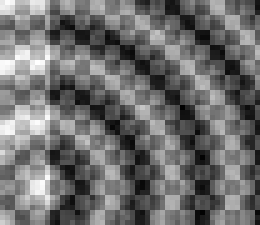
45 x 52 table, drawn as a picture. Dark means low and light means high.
Ninth with the highest average: top left. Rings: centred on the bottom left. Seam: vertical, 20% of the way across, the left part higher.
